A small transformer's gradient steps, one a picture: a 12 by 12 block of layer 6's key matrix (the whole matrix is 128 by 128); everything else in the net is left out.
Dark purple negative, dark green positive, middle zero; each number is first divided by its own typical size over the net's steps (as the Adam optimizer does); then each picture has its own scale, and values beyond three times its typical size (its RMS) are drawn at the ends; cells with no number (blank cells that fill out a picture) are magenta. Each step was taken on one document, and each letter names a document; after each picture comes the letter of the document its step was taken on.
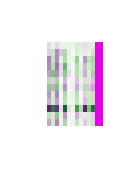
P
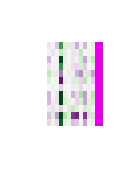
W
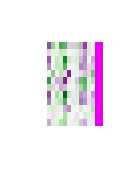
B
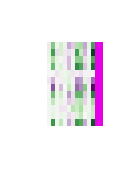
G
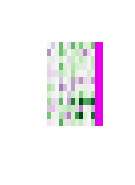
W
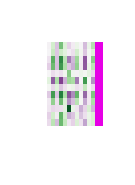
B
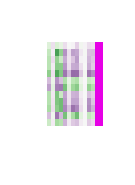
P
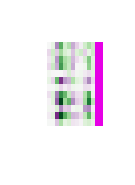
W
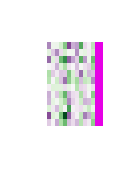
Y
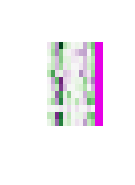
W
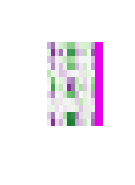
Y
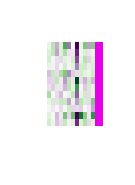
W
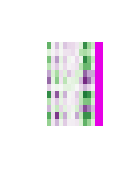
Y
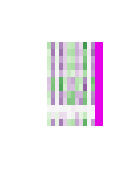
G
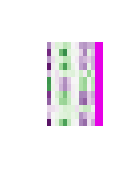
G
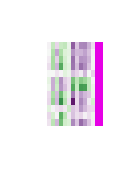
G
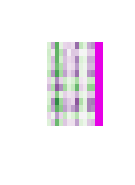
P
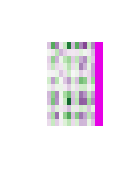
B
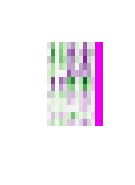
B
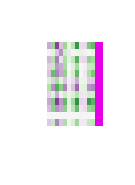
P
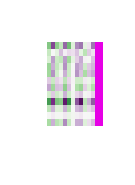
P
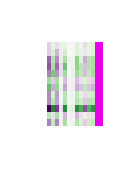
P
